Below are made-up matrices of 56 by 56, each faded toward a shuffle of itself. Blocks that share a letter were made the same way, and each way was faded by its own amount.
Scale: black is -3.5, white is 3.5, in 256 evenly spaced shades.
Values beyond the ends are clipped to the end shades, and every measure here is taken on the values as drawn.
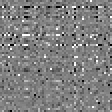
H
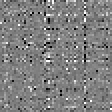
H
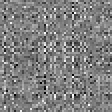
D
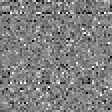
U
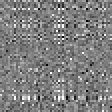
D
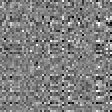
D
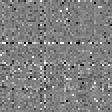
H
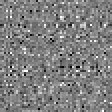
U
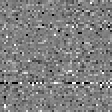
U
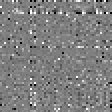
H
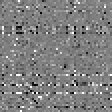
H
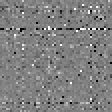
H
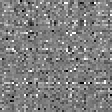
U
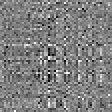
D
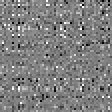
H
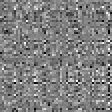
D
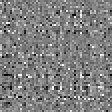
U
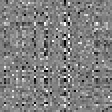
D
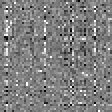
D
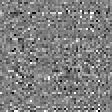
U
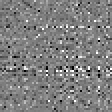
H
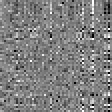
D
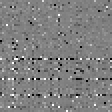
H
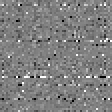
H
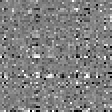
H
